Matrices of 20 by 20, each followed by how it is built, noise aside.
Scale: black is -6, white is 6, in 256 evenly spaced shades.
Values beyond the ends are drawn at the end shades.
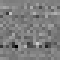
uneven rows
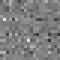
uneven rows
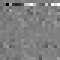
uneven rows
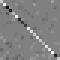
diagonal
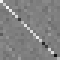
diagonal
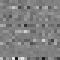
uneven rows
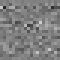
uneven rows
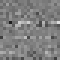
uneven rows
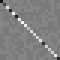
diagonal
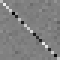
diagonal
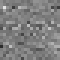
uneven rows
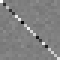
diagonal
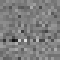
uneven rows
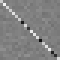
diagonal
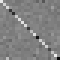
diagonal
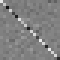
diagonal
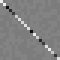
diagonal
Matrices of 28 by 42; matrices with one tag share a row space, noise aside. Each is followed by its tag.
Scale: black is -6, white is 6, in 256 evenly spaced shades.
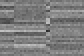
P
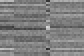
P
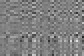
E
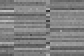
P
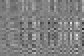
E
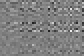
E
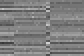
P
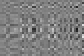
E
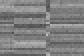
P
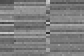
P
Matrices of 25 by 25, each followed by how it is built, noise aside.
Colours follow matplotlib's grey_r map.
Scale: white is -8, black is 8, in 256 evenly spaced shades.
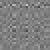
low rank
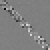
banded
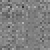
low rank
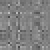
low rank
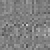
low rank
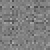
low rank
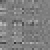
low rank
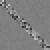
banded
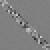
banded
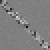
banded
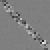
banded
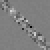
banded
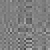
low rank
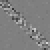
banded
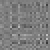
low rank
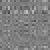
low rank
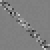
banded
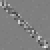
banded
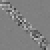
banded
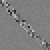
banded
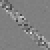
banded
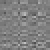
low rank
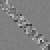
banded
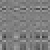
low rank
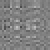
low rank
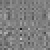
low rank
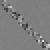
banded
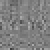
low rank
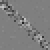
banded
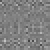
low rank
